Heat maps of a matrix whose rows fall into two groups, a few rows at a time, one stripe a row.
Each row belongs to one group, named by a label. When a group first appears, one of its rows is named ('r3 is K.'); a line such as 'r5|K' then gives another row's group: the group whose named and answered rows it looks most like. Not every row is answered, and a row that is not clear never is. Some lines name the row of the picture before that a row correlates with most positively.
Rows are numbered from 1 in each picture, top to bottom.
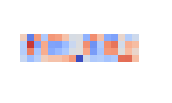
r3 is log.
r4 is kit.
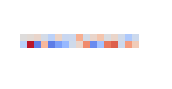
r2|log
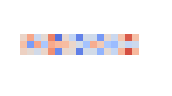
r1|kit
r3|kit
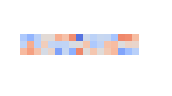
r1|kit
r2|log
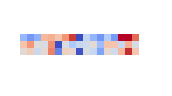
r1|kit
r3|kit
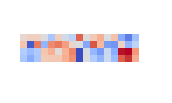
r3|kit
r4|kit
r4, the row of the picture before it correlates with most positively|1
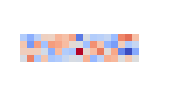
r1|kit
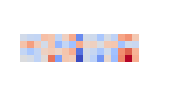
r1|kit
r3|kit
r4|kit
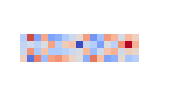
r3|log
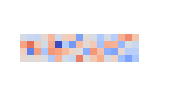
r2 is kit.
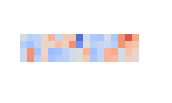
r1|kit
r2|kit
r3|log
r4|log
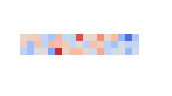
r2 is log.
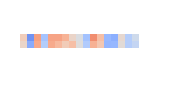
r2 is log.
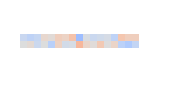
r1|kit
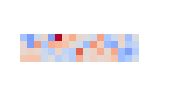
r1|kit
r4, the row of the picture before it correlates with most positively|2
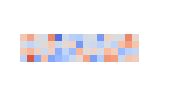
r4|log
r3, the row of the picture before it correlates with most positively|4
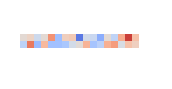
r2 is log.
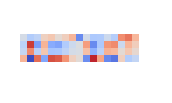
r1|kit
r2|log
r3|log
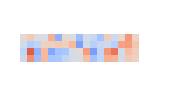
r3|log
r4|log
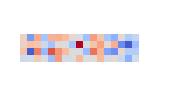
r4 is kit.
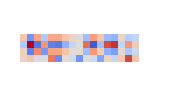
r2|log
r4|kit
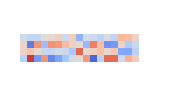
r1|kit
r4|log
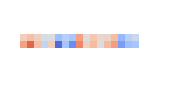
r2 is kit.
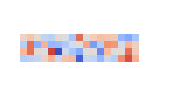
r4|kit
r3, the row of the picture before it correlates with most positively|2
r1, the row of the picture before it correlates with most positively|1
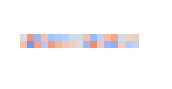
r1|log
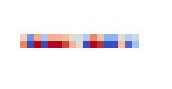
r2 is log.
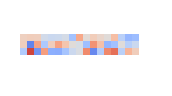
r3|log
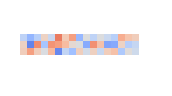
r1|kit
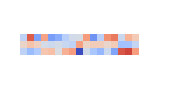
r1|log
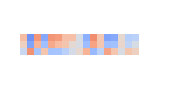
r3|log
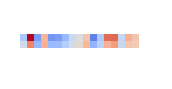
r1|log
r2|log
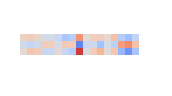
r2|kit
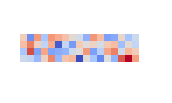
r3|log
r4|kit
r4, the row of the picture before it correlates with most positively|2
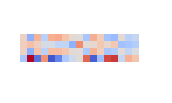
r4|log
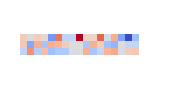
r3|log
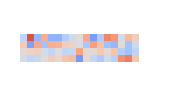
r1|log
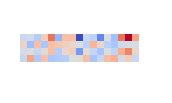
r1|kit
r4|log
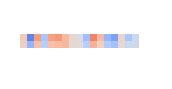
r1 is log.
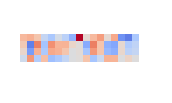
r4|log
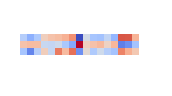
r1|kit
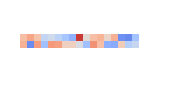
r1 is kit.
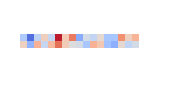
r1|kit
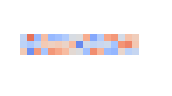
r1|log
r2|kit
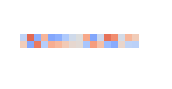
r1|log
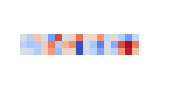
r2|kit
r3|kit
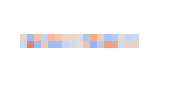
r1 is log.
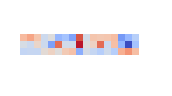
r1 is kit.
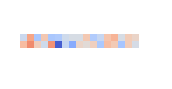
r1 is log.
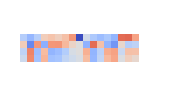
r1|kit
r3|log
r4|log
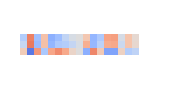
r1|log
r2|log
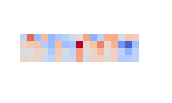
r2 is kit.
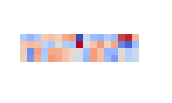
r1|kit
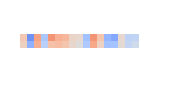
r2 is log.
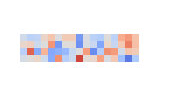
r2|kit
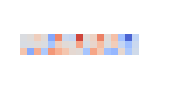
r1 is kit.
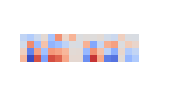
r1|kit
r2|log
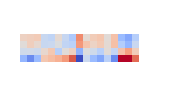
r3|kit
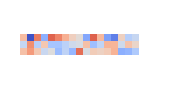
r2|log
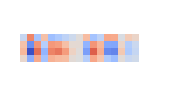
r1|log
